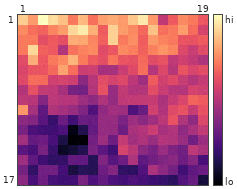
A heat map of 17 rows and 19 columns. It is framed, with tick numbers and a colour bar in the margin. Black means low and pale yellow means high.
There is an overall slope up to the top. There are no regular stripes. The ninth with the lowest average is the bottom left.
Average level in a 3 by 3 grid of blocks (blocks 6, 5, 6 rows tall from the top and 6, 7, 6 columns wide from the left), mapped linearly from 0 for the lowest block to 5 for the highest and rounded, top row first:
554 / 223 / 011
